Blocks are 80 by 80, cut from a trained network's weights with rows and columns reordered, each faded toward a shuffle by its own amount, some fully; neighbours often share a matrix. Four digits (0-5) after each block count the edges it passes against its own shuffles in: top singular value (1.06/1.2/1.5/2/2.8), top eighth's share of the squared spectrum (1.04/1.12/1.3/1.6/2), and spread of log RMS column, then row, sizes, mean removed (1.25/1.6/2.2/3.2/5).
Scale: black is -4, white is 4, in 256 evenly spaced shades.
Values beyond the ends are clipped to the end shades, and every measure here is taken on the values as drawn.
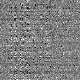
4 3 3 0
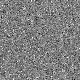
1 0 0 0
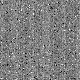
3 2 0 1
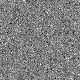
0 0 0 0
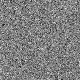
0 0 0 0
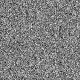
2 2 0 0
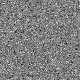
0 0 0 0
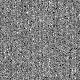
2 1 0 0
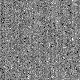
2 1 0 0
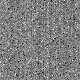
2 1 0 0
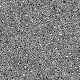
0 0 0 0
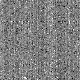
3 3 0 2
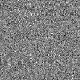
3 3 1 1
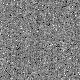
1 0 0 0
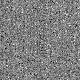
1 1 0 0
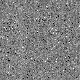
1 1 0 0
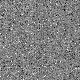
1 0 0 0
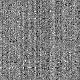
4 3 0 2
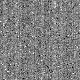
3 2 0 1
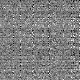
4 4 3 0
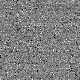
1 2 1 0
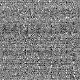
3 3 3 0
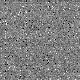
2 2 1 0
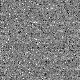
2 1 0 0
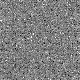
1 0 0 0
